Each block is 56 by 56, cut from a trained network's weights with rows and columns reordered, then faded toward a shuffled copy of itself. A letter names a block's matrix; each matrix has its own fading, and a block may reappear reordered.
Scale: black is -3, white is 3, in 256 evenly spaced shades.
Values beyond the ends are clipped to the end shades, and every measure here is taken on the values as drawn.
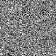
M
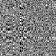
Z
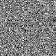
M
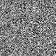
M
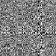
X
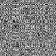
X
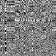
Z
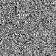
M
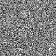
M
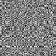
X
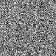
M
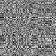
X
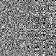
Z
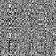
Z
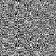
Z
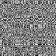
X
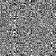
Z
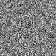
M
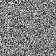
M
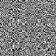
Z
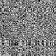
X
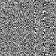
Z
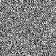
M
